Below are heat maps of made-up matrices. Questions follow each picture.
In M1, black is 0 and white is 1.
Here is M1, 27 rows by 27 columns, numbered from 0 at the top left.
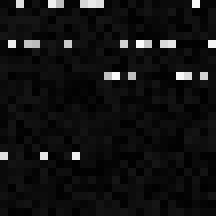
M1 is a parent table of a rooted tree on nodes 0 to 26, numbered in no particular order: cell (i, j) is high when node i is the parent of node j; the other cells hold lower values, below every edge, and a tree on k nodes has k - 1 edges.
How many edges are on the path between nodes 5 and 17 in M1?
1
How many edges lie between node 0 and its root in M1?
1
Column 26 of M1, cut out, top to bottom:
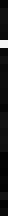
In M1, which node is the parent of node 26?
5
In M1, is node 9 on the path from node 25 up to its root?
yes
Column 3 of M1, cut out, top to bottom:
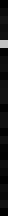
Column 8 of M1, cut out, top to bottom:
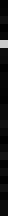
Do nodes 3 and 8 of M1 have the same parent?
yes
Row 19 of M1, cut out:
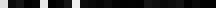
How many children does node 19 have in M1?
3
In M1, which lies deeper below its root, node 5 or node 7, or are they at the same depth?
node 7
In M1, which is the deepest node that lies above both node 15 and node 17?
5
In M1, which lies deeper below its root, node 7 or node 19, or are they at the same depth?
node 7
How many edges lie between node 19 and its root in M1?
0
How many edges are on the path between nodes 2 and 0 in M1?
1
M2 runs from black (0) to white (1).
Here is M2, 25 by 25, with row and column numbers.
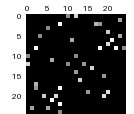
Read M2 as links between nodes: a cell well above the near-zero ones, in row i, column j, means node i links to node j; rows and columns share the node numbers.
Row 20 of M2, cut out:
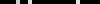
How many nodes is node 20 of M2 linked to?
3
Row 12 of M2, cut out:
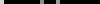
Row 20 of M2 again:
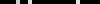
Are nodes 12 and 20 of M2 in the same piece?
no
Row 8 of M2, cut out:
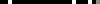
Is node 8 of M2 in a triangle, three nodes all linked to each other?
yes
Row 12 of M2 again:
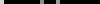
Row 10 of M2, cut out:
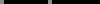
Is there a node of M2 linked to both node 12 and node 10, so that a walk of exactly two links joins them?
yes
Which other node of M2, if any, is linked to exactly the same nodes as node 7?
node 4
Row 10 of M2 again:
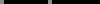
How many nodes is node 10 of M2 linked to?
2
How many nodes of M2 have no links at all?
1
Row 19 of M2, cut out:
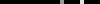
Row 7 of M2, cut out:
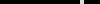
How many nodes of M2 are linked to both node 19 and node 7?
1
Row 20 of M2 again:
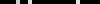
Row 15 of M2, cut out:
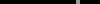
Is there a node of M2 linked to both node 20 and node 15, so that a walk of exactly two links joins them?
yes
